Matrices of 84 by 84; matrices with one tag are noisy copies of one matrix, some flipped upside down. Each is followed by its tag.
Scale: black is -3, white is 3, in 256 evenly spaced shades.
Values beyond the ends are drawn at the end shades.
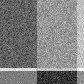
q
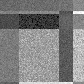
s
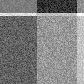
q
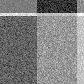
q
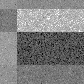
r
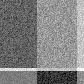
q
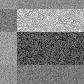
r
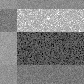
r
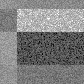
r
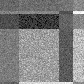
s
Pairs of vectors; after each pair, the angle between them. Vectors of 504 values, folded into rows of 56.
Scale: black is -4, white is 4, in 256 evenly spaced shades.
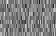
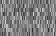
partly opposed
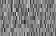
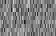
nearly parallel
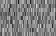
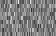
nearly opposite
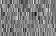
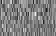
nearly opposite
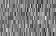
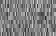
nearly opposite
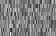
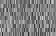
partly aligned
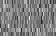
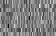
nearly opposite
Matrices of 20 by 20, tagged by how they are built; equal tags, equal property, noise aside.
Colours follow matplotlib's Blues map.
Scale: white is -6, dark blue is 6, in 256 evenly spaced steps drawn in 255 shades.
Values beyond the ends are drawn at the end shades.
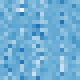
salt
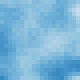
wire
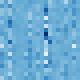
salt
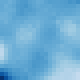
wire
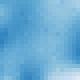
wire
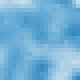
wire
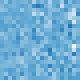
salt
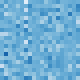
salt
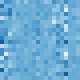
salt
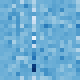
salt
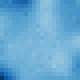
wire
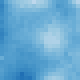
wire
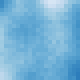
wire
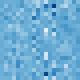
salt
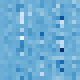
salt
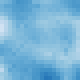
wire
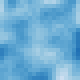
wire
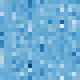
salt
